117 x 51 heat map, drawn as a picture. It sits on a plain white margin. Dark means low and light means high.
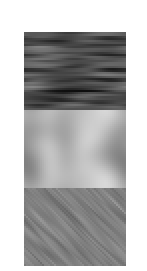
It is made of 3 by 1 panels. Panel 1,1: low, streaked across. Panel 2,1: high, smooth. Panel 3,1: middling, slanting down to the right, faint in contrast.
